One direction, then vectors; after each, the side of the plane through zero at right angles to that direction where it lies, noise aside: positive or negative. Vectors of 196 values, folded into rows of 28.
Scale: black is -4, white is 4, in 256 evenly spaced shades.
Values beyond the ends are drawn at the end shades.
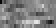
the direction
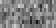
negative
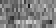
positive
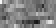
negative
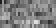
positive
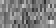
negative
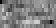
positive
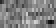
positive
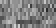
negative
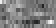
negative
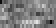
positive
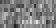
positive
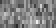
positive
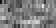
positive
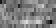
positive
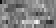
positive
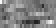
negative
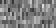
positive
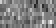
negative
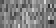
positive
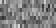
negative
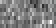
negative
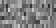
negative
